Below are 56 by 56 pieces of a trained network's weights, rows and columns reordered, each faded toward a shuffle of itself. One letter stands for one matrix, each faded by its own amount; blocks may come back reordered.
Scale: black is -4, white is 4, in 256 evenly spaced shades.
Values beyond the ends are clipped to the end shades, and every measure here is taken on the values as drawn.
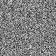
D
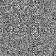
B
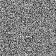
D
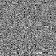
B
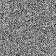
D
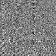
B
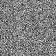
D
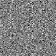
B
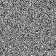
D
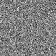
D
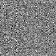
B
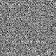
B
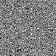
B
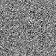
B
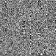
B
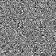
B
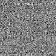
B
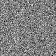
D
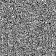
D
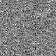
B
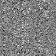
B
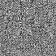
D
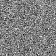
D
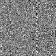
B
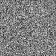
D
